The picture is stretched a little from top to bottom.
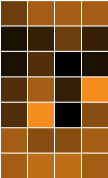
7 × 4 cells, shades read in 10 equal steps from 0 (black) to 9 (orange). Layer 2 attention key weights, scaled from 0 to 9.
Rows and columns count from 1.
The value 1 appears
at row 2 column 1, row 3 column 1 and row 3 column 4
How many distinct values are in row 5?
4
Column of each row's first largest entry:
2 3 2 4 2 1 2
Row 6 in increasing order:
5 5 6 6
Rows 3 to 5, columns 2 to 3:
3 0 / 6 2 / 9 0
